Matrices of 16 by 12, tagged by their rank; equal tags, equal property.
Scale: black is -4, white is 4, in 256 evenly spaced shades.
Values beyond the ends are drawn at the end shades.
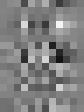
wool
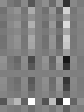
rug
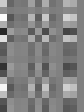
rug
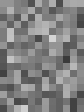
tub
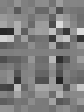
wool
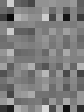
wool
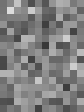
tub
